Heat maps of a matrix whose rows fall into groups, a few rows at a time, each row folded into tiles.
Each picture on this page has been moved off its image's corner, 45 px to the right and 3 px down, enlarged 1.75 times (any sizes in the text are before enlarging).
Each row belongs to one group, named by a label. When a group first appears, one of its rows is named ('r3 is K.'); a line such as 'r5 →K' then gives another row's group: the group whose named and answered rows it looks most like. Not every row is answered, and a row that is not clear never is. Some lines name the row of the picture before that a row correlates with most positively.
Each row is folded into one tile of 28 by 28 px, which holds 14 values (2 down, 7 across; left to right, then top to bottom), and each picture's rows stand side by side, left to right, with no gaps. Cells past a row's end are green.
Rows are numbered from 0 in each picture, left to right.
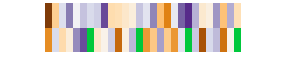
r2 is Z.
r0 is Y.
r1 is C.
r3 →Z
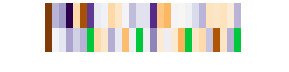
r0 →Y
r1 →Z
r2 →C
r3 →C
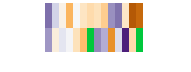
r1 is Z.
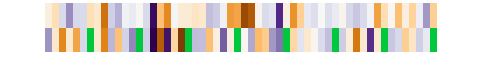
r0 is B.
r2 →C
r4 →Y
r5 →Y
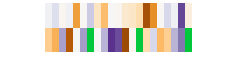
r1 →Z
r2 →Y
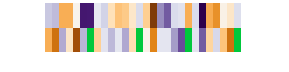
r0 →Z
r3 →C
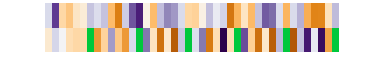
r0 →C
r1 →Z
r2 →B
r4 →B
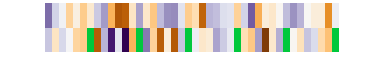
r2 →B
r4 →C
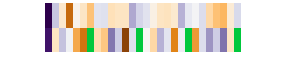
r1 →Z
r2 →Z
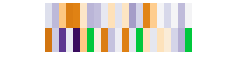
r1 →Z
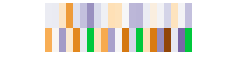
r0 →Z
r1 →Z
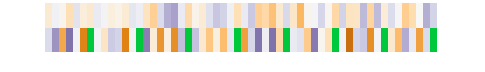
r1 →Z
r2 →B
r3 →B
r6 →Z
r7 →Z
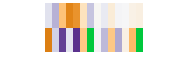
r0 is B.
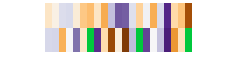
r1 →B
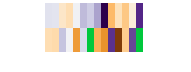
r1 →C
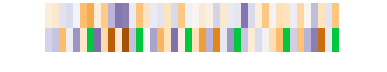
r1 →B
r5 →Z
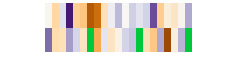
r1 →Y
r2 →C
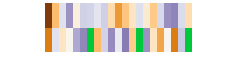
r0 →Y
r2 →B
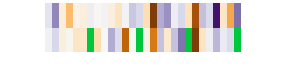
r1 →Z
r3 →Y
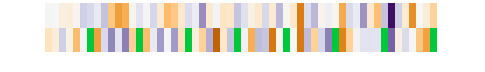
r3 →C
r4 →Z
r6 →Y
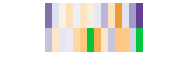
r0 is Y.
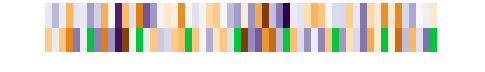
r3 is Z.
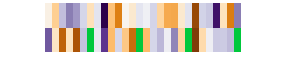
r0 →B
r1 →C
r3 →Y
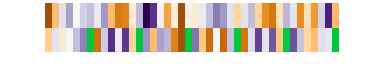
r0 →Y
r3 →B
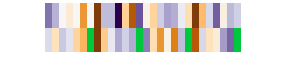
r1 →Y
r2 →B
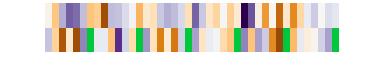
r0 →B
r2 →B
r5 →Y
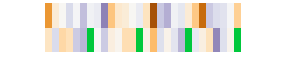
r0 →Y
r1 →C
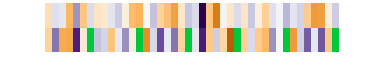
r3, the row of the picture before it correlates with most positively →1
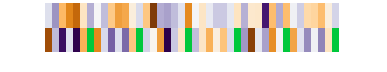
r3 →B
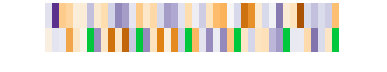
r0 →C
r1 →B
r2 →B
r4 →Y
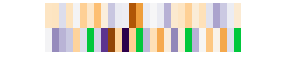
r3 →B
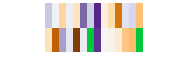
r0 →Z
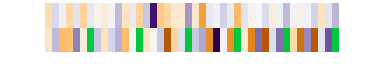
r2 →C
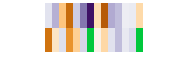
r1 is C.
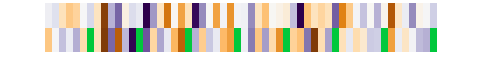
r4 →C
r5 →C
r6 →Y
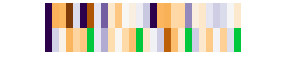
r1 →C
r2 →C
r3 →B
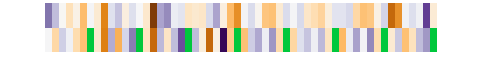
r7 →Y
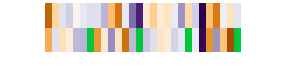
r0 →Y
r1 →Z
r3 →C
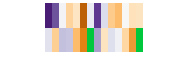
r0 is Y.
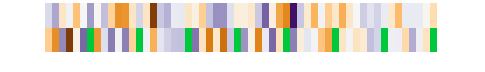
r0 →C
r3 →B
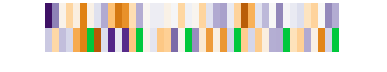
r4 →Y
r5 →Z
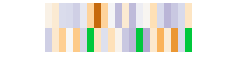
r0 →B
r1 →Y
